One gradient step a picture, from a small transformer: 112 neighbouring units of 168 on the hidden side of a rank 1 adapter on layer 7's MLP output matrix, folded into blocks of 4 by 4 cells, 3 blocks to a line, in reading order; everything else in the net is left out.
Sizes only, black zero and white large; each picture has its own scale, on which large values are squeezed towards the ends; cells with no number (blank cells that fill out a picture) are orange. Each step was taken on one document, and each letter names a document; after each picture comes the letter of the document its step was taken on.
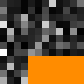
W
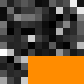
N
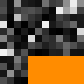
N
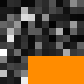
W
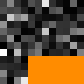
W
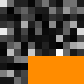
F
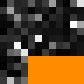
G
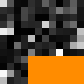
F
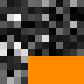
G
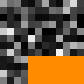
F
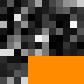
G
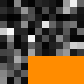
F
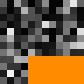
F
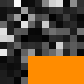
N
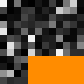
F
